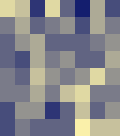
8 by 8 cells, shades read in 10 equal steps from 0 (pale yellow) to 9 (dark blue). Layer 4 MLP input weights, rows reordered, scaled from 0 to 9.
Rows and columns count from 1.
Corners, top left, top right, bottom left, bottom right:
1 7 7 2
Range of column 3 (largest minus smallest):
6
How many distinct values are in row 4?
5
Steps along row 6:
same down up down down up same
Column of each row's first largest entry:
6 6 1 2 2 1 4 1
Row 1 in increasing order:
1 1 2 3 6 7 8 9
